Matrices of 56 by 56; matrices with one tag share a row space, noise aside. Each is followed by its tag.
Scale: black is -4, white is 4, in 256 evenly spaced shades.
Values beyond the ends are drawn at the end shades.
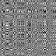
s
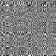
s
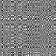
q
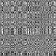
q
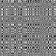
q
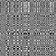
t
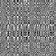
t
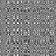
t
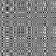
s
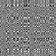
t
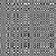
t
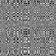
t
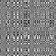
t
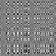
t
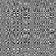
t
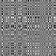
q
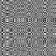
s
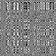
t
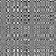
t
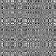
q
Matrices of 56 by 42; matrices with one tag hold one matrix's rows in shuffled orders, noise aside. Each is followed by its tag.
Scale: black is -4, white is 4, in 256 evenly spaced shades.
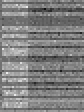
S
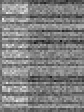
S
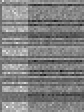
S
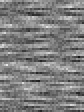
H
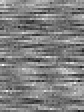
H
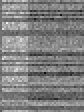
S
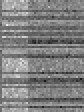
S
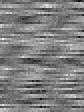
H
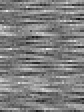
H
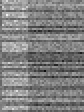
S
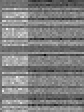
S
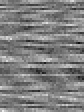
H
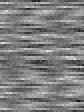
H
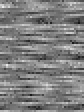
H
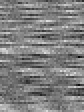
H
